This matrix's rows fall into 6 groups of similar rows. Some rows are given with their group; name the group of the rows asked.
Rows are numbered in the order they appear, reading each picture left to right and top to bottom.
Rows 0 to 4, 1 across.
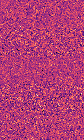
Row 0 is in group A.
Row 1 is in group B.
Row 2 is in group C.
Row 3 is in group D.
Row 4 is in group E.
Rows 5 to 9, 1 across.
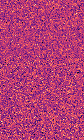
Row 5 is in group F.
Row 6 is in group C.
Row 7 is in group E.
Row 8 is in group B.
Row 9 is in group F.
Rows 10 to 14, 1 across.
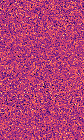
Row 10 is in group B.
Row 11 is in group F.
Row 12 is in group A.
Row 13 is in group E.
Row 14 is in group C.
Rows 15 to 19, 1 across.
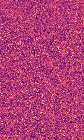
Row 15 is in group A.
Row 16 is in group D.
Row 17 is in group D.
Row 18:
F
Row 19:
F
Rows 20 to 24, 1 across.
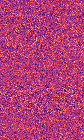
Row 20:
D
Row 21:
A
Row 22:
C
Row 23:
B
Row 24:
C
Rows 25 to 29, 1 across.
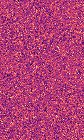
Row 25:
A
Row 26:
D
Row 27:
A
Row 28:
B
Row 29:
F
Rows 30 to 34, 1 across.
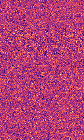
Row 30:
E
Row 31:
B
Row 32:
F
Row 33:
D
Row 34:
E
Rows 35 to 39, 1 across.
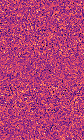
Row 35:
D
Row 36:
C
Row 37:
A
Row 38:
F
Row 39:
D
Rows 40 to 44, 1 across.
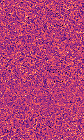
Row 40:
B
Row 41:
D
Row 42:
B
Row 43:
E
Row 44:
A
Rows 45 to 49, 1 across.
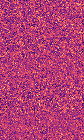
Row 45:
D
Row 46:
D
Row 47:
C
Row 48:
D
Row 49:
C
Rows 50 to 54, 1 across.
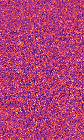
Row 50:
C
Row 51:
D
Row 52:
D
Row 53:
D
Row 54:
A
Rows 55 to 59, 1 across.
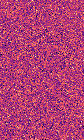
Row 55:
A
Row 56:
B
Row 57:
D
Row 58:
B
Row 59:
D
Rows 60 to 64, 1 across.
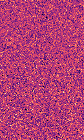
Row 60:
C
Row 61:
A
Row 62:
E
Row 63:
E
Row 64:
B
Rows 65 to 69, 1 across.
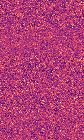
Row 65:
D
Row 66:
C
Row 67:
D
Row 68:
F
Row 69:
F
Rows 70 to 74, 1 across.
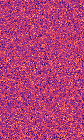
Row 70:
C
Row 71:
F
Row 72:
E
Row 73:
D
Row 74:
B
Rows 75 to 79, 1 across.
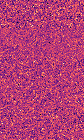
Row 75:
E
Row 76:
A
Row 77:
F
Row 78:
A
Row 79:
F
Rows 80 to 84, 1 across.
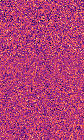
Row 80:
F
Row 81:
A
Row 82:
A
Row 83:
B
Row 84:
E
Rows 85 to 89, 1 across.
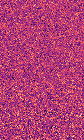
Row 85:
F
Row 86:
E
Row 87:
D
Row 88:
B
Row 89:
D
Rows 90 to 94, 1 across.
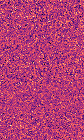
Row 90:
C
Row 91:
A
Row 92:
E
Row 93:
F
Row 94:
B
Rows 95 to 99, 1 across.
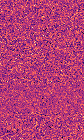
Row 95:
F
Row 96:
E
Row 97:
B
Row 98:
C
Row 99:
A
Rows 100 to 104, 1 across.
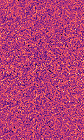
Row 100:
A
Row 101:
B
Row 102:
A
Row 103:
A
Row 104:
A
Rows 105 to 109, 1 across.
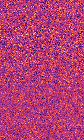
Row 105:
E
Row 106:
F
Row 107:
F
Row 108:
C
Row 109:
E
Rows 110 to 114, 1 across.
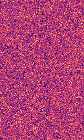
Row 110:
C
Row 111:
A
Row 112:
E
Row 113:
E
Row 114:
B
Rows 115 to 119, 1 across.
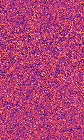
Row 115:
E
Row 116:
D
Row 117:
F
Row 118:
A
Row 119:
E
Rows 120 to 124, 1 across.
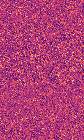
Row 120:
B
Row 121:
D
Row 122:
D
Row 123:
C
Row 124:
F
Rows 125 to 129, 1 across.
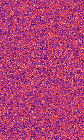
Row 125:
F
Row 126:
C
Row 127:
E
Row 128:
F
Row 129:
F
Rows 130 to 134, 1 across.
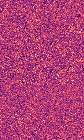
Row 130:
E
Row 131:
D
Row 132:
D
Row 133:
E
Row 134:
B
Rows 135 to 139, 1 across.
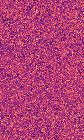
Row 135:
A
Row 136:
D
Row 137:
A
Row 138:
B
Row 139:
F
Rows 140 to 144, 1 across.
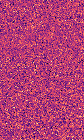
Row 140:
E
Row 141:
C
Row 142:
E
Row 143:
B
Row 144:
D
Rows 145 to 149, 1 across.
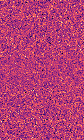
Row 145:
C
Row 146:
A
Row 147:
C
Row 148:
E
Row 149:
E
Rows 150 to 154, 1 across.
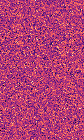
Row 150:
D
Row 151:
D
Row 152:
E
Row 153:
B
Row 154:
F
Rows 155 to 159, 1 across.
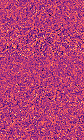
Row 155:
A
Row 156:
A
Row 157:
C
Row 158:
A
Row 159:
F
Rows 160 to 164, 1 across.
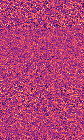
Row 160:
B
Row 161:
C
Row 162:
A
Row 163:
B
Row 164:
B
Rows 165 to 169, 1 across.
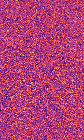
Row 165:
A
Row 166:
A
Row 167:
D
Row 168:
B
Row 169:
B
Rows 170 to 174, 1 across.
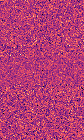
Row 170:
C
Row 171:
A
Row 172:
C
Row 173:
E
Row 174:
B
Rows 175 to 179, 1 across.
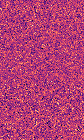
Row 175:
E
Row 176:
F
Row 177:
B
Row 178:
D
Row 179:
A
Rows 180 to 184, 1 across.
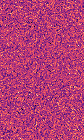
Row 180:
B
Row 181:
A
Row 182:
A
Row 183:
D
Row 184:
A
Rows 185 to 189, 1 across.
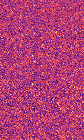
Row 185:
F
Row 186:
F
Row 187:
F
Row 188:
D
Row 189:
D
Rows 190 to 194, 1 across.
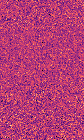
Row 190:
A
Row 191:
C
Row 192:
C
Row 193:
A
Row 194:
B
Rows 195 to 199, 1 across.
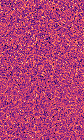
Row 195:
F
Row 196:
A
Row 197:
F
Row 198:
A
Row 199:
E
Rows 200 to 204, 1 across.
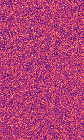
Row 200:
F
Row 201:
F
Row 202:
A
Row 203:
F
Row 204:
B
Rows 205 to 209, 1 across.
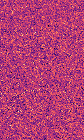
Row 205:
F
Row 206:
F
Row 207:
E
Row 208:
E
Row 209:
B
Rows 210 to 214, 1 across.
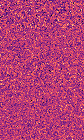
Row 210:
D
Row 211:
E
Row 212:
A
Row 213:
C
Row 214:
D
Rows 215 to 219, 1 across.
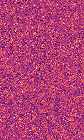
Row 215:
F
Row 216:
F
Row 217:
A
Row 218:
F
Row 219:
B
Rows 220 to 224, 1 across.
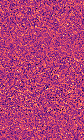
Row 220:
D
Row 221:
F
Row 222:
D
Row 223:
B
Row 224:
C
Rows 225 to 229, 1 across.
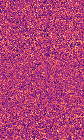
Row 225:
E
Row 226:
E
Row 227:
F
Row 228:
B
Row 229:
D
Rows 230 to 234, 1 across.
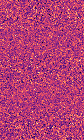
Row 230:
A
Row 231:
C
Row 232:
D
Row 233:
F
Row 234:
D
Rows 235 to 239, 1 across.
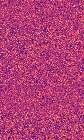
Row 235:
C
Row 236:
E
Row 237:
B
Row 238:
C
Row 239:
F
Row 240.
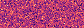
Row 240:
F
